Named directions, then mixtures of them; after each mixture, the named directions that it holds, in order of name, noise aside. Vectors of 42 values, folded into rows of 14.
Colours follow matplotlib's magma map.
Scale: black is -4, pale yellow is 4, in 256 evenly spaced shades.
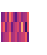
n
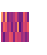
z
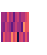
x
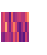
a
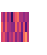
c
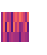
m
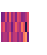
c, n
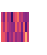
c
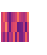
a, c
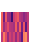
c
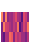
z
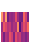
z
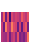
a, n, z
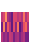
m, z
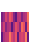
n, x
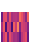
m, n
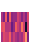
c, n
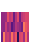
x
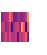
n, x
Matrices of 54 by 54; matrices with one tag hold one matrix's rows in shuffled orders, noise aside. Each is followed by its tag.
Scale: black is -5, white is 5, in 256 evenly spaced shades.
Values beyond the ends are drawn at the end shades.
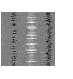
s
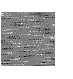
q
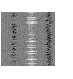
s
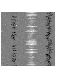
s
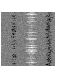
s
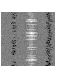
s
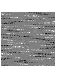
q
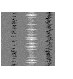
s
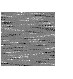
q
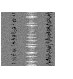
s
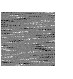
q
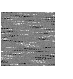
q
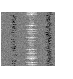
s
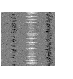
s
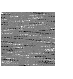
q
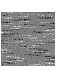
q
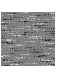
q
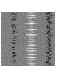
s
